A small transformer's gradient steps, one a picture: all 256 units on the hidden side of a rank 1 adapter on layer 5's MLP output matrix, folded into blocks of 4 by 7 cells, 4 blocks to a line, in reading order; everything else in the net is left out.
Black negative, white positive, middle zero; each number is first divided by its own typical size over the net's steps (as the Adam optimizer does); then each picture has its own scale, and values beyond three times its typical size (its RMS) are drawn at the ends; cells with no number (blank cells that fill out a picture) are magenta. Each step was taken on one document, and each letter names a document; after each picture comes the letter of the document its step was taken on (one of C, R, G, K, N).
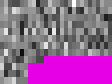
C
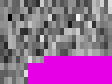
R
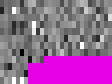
C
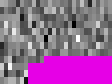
C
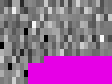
C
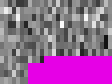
R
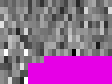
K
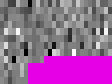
K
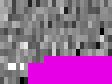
K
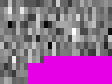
R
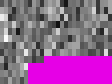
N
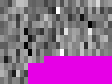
R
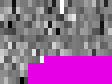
K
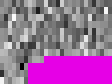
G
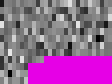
N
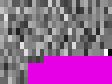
N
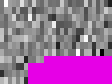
G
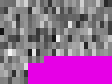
R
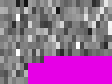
R
